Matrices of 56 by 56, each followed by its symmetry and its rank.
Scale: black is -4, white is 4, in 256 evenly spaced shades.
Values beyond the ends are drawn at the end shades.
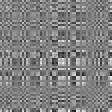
symmetric, rank two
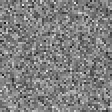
antisymmetric, full rank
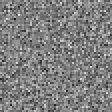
antisymmetric, full rank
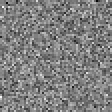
antisymmetric, full rank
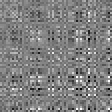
symmetric, rank three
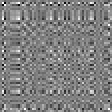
symmetric, rank three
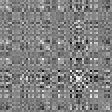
symmetric, rank three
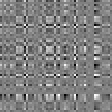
symmetric, rank two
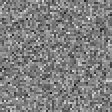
neither, full rank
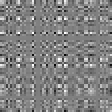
symmetric, rank two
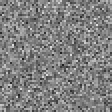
neither, full rank
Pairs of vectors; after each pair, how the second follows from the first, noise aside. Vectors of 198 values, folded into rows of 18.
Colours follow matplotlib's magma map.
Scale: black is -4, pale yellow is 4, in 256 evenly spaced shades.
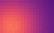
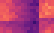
wrapped around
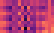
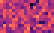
shuffled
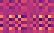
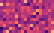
shuffled
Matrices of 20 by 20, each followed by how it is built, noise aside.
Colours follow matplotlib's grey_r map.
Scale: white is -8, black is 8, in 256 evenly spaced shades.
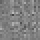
low rank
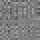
low rank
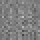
low rank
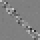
banded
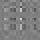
low rank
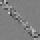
banded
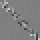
banded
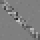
banded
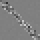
banded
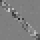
banded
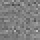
low rank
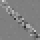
banded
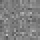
low rank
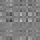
low rank
